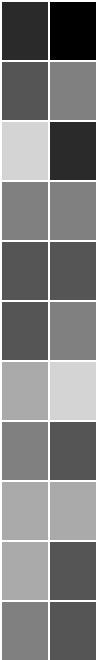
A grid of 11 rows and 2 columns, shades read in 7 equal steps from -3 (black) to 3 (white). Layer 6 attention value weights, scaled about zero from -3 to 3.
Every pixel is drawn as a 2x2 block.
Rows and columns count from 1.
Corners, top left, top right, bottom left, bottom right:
-2 -3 0 -1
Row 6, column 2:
0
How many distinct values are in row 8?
2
